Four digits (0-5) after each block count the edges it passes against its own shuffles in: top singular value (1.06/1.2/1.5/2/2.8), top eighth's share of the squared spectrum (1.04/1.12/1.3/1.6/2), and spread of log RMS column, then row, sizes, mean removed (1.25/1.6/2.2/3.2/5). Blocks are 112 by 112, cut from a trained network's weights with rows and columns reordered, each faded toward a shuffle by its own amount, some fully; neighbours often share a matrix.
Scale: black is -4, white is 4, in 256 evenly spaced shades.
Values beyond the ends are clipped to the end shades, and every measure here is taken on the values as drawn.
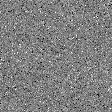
1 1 0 0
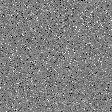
0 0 0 0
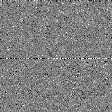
4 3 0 2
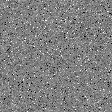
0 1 0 0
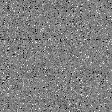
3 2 2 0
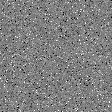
0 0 0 0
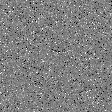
0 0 0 0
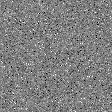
0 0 0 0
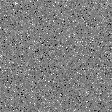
1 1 0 0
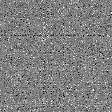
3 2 2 0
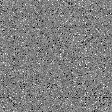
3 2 2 1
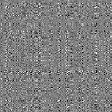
4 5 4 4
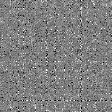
3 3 3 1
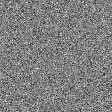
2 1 0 0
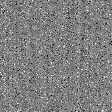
2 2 0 1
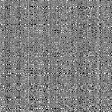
4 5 2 4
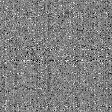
3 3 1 3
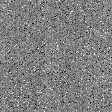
1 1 0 1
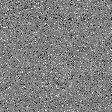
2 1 0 0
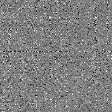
3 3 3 1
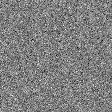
1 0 0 0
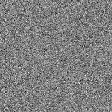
3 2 1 1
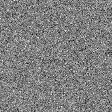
1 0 0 0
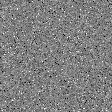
0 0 0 0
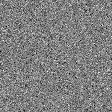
1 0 0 0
